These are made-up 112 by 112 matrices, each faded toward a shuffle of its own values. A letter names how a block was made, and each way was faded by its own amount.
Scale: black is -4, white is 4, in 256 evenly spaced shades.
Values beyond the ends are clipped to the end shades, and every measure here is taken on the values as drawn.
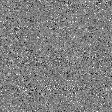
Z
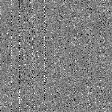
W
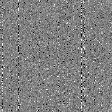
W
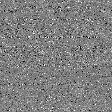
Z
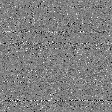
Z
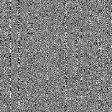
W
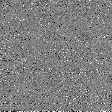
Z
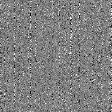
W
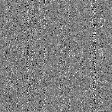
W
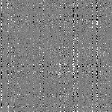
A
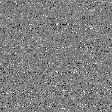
Z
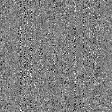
W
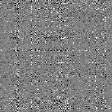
A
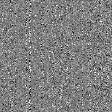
W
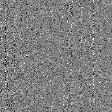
W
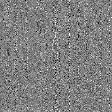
W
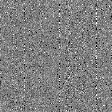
W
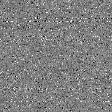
Z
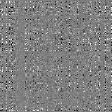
A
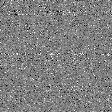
Z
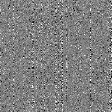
W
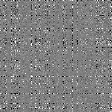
A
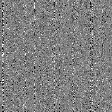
W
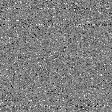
Z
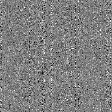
W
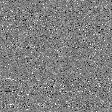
Z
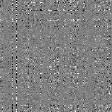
A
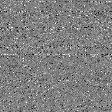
Z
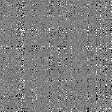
A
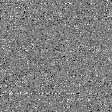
Z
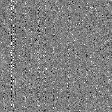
W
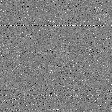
Z
